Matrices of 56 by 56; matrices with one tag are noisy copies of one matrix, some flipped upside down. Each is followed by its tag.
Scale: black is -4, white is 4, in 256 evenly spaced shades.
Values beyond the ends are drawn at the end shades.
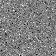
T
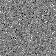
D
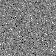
D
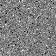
T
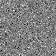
T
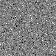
D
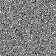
D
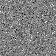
D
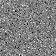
T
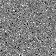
T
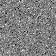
T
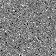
T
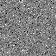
T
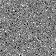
T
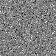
D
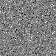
D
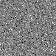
D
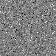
D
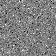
T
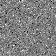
T
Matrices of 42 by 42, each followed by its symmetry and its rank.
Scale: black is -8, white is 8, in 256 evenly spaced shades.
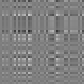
neither, rank one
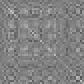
symmetric, rank five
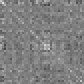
symmetric, rank five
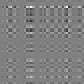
neither, rank one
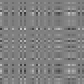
neither, rank one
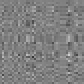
neither, rank three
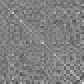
symmetric, rank five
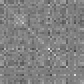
symmetric, rank five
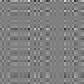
neither, rank one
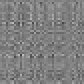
neither, rank three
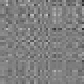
neither, rank three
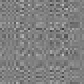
neither, rank three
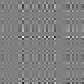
neither, rank one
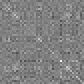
symmetric, rank five
